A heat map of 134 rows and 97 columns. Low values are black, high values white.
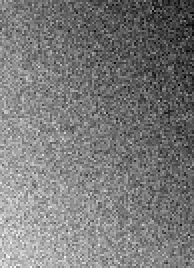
The bottom left is the ninth with the highest average. The top right is the ninth with the lowest average. Fine speckle covers the field. Values rise toward the bottom left. No single row or column stands out from its neighbours. Neither half mirrors the other. There are no regular stripes. The histogram is bell-shaped.
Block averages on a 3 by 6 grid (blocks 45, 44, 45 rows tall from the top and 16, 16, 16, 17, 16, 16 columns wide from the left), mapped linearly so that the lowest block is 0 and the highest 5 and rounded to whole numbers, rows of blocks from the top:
322110
433221
544332
